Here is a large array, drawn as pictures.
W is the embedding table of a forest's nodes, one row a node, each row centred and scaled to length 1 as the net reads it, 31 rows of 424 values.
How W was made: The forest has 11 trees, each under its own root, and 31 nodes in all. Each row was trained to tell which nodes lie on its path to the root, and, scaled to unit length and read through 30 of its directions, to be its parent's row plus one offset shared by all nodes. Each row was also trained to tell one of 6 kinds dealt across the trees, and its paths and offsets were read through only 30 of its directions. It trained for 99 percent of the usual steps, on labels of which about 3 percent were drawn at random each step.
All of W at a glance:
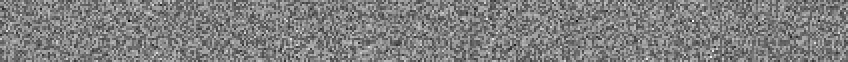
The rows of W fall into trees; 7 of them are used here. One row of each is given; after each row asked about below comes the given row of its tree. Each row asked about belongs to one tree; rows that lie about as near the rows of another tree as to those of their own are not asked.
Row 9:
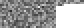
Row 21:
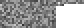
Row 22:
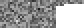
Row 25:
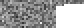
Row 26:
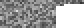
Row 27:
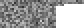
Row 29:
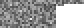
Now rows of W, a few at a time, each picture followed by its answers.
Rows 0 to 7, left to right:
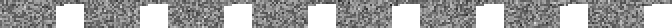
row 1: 9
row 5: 29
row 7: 21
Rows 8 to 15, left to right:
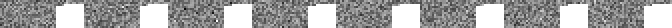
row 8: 9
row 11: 21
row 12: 27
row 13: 22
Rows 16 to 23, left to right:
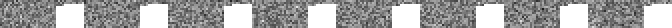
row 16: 9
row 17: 27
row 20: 21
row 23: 29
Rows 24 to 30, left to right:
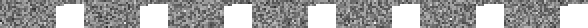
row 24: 22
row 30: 29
